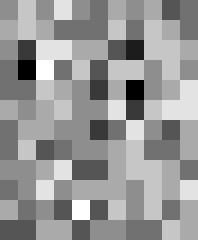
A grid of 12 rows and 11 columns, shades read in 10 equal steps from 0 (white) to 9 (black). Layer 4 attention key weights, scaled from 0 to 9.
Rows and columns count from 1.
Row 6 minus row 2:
0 2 0 -3 -1 -1 -1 2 0 -2 -4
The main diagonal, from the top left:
4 2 1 5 4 4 5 2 2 3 3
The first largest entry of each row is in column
10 4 8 2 8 8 6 3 5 1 4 1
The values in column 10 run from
1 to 6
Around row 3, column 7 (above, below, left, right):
2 2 3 8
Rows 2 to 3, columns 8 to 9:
5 2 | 8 2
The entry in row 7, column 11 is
3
